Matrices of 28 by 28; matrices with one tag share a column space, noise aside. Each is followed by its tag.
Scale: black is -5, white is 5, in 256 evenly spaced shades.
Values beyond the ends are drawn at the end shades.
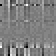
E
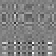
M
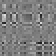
M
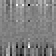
E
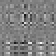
M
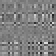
M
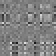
M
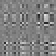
M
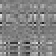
M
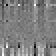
E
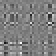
M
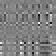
M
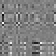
M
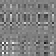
M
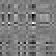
M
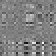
M
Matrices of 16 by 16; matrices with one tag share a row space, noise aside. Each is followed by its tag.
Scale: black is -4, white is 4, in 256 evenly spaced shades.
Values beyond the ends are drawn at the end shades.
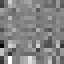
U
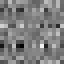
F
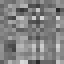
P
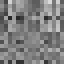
F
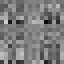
F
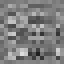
P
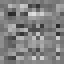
P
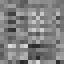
P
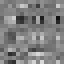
P
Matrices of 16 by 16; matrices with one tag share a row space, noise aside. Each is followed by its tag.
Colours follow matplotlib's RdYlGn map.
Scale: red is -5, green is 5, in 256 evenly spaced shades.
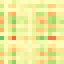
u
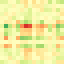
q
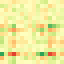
u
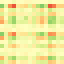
u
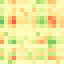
u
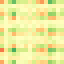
u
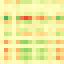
q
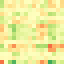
u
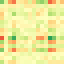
u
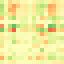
u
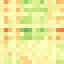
q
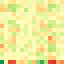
u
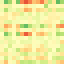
q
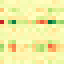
u
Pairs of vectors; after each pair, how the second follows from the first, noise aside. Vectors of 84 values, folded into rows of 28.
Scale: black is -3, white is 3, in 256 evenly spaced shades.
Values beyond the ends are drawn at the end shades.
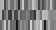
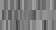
shrunk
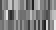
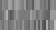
shrunk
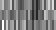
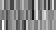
sign-scrambled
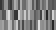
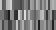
sign-scrambled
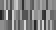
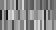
sign-scrambled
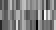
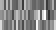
sign-scrambled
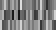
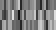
sign-scrambled
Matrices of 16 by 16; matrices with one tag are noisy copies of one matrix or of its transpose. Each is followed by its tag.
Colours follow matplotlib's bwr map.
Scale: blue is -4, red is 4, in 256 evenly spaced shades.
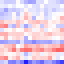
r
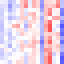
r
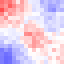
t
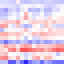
r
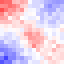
t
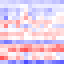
r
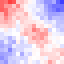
t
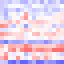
r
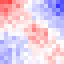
t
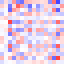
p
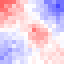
t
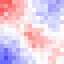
t
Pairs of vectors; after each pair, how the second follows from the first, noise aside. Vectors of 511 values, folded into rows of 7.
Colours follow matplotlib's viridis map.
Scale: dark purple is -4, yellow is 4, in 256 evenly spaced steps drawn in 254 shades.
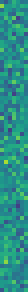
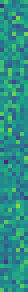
negated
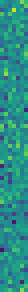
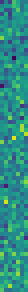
wrapped around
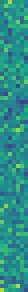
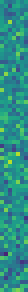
wrapped around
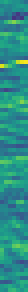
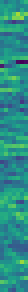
negated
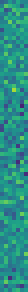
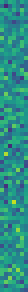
reversed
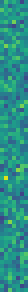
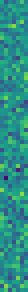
negated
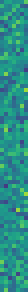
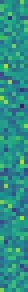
reversed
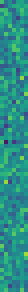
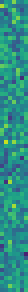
negated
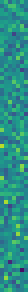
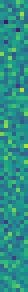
reversed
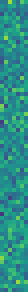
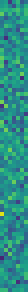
negated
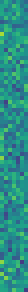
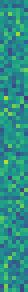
wrapped around
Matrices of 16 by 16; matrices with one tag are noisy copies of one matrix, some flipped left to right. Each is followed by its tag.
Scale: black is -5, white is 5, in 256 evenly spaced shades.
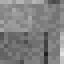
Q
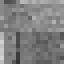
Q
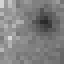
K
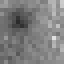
K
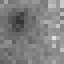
K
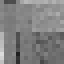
Q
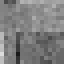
Q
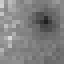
K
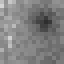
K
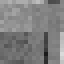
Q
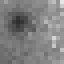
K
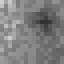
K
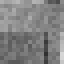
Q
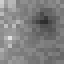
K
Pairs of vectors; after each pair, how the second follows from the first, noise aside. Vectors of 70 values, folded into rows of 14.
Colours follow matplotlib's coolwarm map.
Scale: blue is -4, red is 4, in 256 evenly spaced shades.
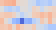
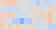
shrunk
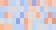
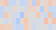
shrunk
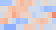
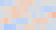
shrunk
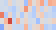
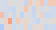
shrunk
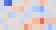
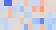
sign-scrambled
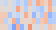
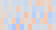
shrunk
